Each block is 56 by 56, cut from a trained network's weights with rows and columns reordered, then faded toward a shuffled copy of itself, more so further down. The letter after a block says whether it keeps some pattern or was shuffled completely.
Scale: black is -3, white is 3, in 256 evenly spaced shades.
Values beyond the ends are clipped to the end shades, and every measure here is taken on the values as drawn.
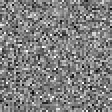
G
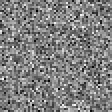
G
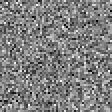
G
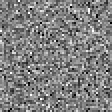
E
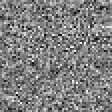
E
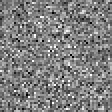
E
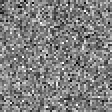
G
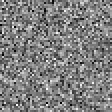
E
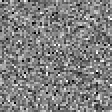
E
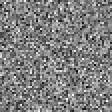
G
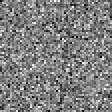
G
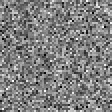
E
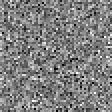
G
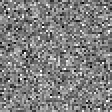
G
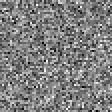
G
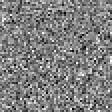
E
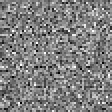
E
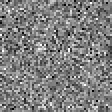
E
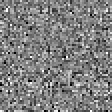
E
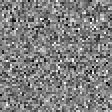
E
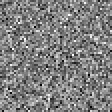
G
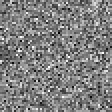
E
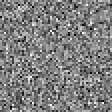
E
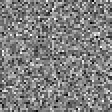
G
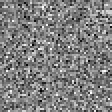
G
